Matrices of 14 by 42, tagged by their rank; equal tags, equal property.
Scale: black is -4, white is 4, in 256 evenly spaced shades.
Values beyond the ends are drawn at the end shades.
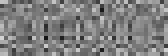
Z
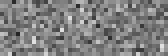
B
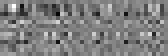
Z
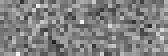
B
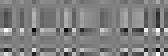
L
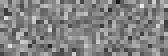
B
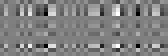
L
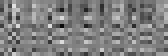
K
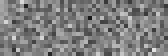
B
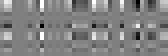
L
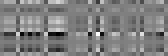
L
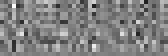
Z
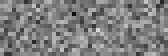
B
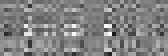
K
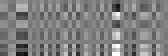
L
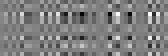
L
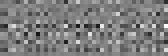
Z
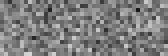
B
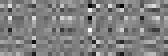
K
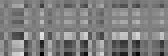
L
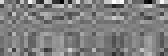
K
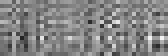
Z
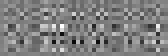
K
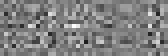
Z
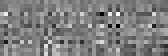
Z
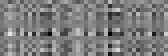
K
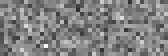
B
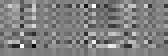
K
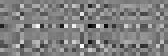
K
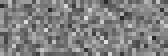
B
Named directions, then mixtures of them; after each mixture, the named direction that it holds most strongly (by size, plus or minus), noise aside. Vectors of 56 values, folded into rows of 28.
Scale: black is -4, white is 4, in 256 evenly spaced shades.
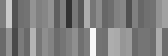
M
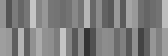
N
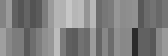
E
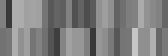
E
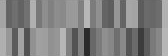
N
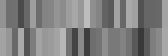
N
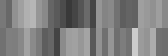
E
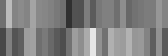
M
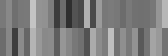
M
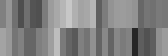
E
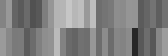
E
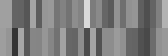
N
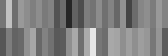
M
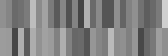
N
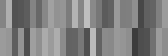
E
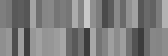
N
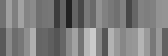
M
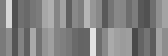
M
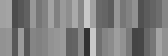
E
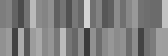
N
